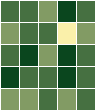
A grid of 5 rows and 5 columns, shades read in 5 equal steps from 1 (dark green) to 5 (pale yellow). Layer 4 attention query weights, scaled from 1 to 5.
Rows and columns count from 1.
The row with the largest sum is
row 2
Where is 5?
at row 2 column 4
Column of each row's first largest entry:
3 4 3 2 1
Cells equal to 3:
7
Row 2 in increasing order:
2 2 3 3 5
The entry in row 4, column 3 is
2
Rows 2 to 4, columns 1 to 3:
3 2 2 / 2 1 3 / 1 2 2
